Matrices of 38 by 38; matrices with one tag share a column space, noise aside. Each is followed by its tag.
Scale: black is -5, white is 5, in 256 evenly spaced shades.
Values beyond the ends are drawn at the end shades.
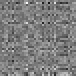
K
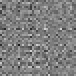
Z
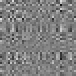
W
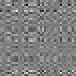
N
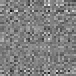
N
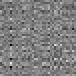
Z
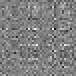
Z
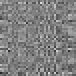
K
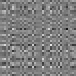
Z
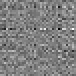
Z
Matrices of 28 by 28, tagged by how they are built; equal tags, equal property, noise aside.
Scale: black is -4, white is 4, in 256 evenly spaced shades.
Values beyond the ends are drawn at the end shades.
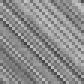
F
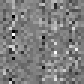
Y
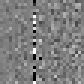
Y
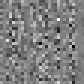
Y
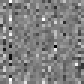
Y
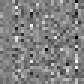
Y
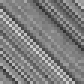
F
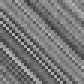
F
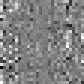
Y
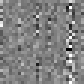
Y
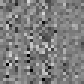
Y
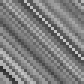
F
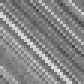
F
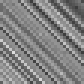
F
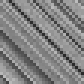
F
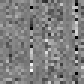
Y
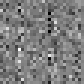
Y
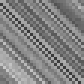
F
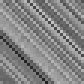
F
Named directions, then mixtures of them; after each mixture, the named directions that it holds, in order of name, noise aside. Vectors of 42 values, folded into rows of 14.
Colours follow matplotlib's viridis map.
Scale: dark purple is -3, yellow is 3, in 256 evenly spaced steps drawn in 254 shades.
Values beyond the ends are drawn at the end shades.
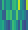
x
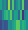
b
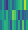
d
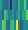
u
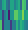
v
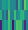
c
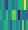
d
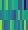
c, d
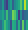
d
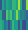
x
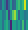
d, v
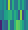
b, c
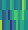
v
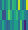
c, x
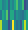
c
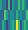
b, u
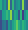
b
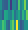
u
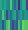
u, x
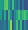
c, d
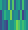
b
